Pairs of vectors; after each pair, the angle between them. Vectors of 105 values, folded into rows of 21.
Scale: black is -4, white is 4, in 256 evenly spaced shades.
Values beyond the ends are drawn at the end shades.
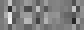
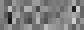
nearly opposite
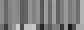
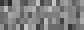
partly aligned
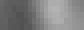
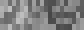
partly opposed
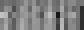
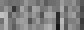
nearly parallel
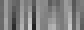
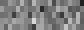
orthogonal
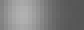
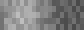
nearly parallel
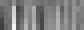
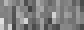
partly opposed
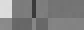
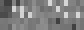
partly opposed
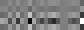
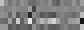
nearly opposite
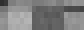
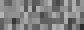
orthogonal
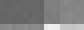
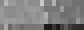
nearly opposite
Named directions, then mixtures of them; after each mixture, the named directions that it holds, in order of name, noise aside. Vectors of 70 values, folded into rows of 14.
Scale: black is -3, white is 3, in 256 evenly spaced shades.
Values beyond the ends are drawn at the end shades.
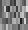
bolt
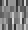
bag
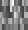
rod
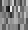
bolt, rod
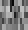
rod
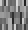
bag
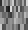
bolt, rod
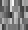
rod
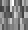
rod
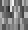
rod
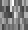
rod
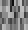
rod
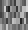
bolt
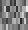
bolt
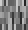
bag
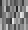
bag, bolt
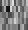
bolt, rod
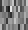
bolt, rod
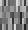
bag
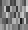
bolt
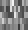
rod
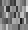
bolt
